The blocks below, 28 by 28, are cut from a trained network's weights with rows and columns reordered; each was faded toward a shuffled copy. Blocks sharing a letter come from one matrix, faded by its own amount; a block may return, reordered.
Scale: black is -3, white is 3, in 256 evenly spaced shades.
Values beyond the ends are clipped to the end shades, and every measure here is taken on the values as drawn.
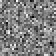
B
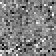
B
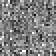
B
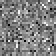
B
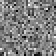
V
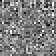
V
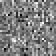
B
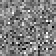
B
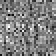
V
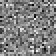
V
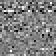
V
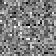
V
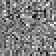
V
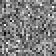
B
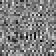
V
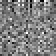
V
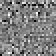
V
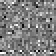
V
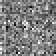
B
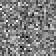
B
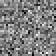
V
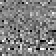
V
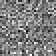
V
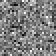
B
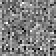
B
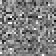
V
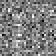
V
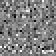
V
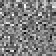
V
